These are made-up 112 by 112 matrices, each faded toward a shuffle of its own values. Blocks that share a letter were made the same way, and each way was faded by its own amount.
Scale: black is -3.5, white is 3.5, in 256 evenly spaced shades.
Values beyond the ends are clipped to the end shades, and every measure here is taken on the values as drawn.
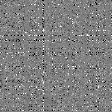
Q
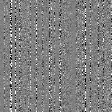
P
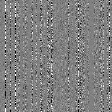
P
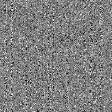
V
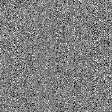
V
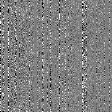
P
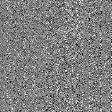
V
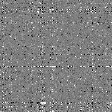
Q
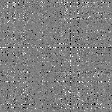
Q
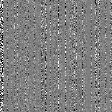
P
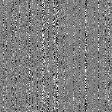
P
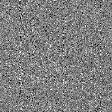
V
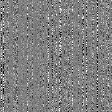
P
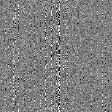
P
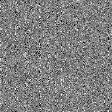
V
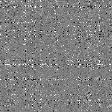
Q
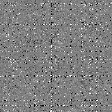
Q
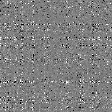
Q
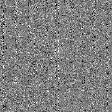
V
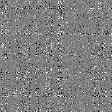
Q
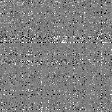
Q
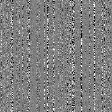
P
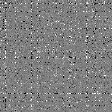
Q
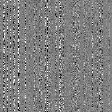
P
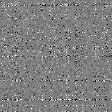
Q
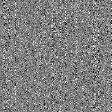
V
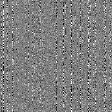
P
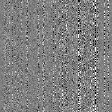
P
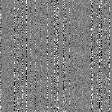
P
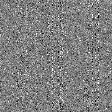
V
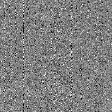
V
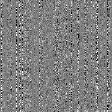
P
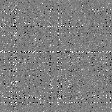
Q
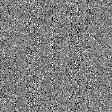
V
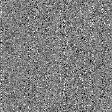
V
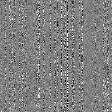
P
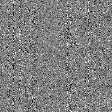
V
